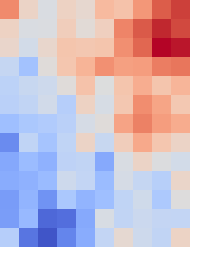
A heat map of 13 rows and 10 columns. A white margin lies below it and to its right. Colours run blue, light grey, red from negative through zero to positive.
Average level on the scale: 50%. Slope: up to the top right. Odd rows or columns: none. Ninth with the lowest average: bottom left. Stripes: none.
